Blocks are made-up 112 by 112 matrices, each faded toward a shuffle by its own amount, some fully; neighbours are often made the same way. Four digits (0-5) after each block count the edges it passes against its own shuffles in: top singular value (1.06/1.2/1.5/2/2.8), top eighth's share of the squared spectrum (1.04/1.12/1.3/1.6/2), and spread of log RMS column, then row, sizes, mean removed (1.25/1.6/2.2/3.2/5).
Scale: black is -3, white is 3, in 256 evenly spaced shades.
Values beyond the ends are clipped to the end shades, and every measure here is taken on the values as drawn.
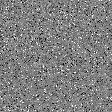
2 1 0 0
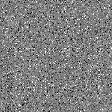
3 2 1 1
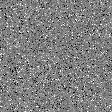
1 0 0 0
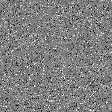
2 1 0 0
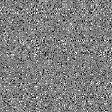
4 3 2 3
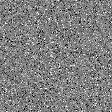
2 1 1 0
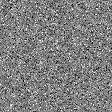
1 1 0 0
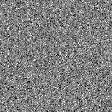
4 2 1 1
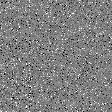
1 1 1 0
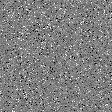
0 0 0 0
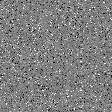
2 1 0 0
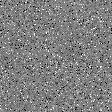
2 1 0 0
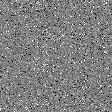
3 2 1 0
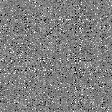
4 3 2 2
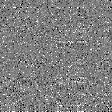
4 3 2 2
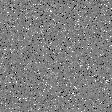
0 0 0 0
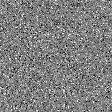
3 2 0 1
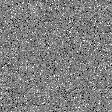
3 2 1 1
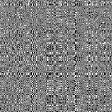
5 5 4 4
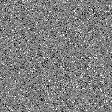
3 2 1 1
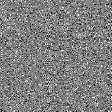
4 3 2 1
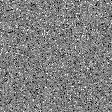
2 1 0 0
